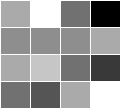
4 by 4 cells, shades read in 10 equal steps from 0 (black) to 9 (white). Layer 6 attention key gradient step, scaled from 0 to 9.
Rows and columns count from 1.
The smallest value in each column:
4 3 4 0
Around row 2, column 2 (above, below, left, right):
9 7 5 5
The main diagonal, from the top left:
6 5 4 9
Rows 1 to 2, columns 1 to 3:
6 9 4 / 5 5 5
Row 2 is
5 5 5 6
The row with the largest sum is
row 4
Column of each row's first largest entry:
2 4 2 4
